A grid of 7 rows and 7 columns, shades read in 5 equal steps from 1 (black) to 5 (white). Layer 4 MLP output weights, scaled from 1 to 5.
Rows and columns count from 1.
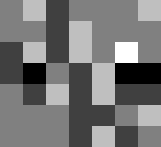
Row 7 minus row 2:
0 0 1 -2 1 -1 0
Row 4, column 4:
2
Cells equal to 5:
1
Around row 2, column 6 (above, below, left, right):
3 5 3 3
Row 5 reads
3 2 4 2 4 2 2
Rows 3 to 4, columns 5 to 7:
3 5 3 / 4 1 1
